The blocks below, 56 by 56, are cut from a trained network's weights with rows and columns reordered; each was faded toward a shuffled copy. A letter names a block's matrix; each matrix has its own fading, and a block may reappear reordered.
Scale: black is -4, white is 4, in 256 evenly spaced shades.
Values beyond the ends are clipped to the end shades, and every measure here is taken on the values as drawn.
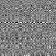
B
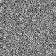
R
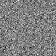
R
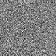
R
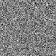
R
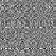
B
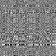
B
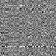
B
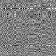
B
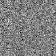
R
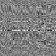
B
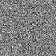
R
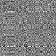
B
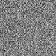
R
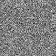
R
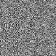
R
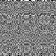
B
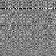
B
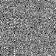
R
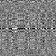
B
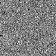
R
